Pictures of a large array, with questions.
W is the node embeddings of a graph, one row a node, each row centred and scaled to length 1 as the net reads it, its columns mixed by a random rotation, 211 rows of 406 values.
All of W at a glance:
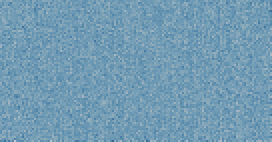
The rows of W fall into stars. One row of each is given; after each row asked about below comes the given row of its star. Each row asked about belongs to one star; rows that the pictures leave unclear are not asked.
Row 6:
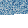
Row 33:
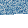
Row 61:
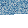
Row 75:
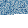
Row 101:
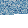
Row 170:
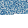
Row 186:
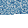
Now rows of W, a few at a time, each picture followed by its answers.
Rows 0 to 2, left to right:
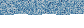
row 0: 186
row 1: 101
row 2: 75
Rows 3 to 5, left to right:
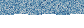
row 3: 6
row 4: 61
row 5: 6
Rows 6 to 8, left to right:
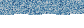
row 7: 33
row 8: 170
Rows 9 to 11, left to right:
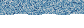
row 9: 33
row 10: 61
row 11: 101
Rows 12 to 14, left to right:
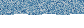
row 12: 33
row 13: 61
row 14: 186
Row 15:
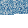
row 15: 101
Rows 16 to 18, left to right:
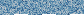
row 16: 61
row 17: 75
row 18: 101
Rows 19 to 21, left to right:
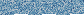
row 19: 61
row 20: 75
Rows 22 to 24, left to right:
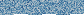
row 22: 33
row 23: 101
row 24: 75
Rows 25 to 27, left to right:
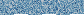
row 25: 33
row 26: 101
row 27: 61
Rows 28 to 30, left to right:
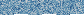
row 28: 33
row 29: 101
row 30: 6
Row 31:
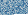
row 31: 33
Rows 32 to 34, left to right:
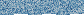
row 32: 101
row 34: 6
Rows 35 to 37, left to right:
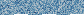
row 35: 101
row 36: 75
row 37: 6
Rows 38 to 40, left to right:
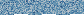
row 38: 6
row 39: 75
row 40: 101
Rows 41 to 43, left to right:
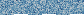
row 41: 101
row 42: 75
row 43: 186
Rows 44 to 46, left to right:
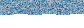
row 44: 33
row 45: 170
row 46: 170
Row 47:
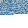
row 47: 75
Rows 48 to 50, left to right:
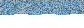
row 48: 6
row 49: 186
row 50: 33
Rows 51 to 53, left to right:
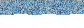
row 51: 186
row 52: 170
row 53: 170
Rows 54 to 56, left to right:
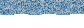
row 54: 170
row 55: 101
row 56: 101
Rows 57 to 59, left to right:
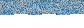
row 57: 170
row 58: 6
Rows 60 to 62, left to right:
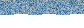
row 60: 101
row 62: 170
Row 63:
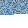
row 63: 6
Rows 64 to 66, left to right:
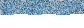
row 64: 170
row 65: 170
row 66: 101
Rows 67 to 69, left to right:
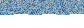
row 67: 186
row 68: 170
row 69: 170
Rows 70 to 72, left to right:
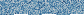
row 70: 75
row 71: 186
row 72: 6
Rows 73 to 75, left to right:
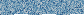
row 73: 61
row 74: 33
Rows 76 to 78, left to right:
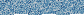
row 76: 75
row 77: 186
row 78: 33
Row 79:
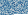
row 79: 61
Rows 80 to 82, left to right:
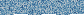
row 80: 75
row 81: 170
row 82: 33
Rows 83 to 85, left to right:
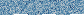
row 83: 61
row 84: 186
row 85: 33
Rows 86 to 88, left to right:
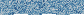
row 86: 33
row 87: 6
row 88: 186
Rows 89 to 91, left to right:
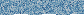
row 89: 186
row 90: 33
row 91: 61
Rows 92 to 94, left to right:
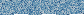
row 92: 61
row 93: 170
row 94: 186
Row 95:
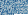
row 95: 6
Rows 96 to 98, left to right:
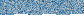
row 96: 33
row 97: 6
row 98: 170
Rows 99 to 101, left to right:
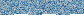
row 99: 75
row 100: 61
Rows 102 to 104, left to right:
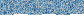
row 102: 170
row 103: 186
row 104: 6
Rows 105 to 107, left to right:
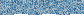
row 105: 6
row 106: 6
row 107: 186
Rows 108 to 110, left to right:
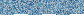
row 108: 33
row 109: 75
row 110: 6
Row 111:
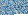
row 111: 33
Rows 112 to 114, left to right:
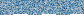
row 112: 186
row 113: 170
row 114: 61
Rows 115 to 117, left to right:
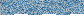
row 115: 61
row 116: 101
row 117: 61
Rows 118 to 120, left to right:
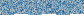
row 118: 61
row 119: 33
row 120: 6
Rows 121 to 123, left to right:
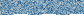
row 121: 75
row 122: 33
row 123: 186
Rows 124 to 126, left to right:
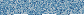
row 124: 186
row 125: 6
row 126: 170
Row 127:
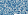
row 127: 6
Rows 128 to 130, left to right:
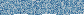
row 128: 186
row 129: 101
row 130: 75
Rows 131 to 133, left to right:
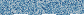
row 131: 33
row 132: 33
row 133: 6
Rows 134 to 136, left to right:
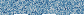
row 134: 170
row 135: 6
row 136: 61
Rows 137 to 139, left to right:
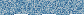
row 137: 101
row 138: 75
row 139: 170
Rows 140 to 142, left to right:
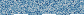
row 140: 101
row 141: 6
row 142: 33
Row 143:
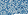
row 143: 33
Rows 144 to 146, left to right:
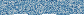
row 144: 33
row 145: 186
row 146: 101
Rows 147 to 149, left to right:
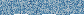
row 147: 186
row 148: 75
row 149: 61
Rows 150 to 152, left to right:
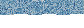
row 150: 186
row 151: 101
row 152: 75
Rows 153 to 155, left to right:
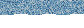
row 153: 6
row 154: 101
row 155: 101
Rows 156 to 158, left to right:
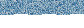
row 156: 101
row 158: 61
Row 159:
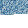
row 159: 170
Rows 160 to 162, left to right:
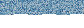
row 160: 186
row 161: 186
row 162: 186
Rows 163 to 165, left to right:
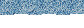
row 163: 6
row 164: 6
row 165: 6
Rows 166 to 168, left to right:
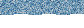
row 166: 75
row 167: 61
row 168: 186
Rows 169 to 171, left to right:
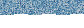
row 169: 75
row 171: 186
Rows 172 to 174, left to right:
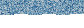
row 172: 61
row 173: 101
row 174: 6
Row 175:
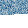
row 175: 101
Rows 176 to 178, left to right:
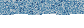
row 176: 101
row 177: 170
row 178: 75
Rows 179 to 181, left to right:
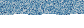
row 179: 170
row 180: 61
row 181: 6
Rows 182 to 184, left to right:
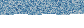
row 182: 33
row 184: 170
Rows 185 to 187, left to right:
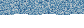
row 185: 186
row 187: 101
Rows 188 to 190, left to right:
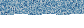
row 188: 75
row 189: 75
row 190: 33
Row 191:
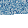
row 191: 170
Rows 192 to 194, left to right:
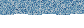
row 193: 170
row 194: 6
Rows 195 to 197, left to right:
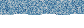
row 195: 33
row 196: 101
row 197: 101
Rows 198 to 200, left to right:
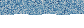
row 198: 6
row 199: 101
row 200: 75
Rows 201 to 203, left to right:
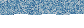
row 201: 101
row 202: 170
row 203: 75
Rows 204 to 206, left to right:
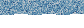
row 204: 61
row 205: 75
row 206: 101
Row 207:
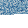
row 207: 61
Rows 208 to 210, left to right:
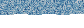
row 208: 186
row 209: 75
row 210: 170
